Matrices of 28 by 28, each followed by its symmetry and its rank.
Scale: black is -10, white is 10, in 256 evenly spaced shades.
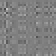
neither, rank two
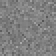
antisymmetric, full rank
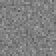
neither, full rank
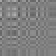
symmetric, rank one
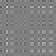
symmetric, rank one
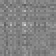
symmetric, rank three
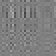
neither, rank two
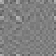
symmetric, rank three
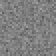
neither, full rank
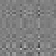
neither, rank two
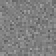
antisymmetric, full rank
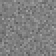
antisymmetric, full rank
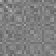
symmetric, rank three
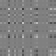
symmetric, rank one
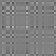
symmetric, rank one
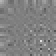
symmetric, rank three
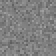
antisymmetric, full rank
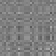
neither, rank two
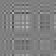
symmetric, rank one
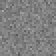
neither, full rank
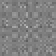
symmetric, rank three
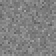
neither, full rank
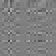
neither, rank two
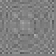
symmetric, rank three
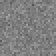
neither, full rank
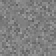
antisymmetric, full rank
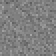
antisymmetric, full rank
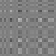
symmetric, rank one
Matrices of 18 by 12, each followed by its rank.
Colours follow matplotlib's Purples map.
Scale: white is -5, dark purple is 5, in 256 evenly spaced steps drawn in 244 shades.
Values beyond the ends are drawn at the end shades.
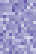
full rank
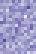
full rank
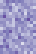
full rank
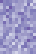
full rank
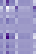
one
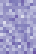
full rank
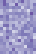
full rank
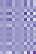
one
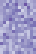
full rank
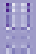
one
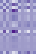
one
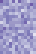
full rank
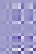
one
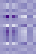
one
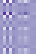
one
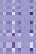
one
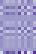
one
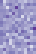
full rank
